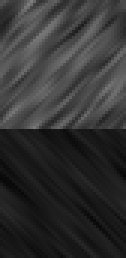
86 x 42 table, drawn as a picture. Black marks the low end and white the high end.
It is made of 2 by 1 panels. Panel 1,1: low, slanting up to the right. Panel 2,1: very low, slanting down to the right, faint in contrast.
